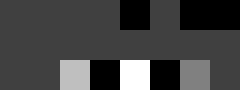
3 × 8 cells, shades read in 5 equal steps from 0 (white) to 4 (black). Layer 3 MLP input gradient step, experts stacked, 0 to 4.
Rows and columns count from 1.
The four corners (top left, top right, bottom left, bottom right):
3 4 3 3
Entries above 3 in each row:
3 0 2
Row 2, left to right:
3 3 3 3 3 3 3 3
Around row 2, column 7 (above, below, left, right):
4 2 3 3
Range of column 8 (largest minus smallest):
1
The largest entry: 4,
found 5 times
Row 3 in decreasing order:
4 4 3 3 3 2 1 0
